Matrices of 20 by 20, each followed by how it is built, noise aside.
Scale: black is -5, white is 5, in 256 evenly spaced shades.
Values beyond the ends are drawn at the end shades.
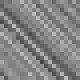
Toeplitz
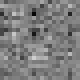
low rank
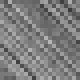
Toeplitz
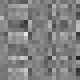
low rank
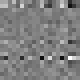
low rank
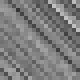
Toeplitz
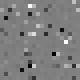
sparse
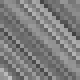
Toeplitz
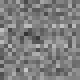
low rank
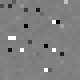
sparse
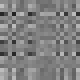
low rank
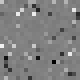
sparse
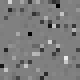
sparse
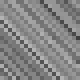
Toeplitz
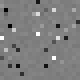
sparse
